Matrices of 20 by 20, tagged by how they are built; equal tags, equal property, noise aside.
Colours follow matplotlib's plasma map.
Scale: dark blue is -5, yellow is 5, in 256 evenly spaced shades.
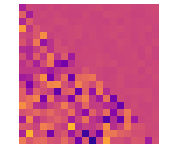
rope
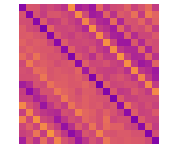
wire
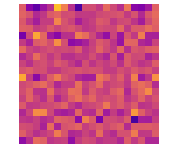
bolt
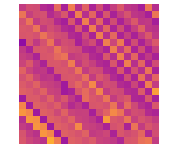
wire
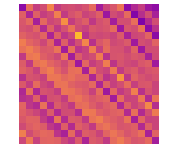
wire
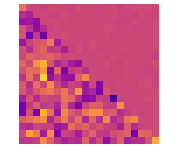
rope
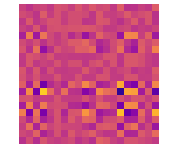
bolt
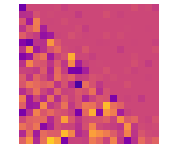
rope
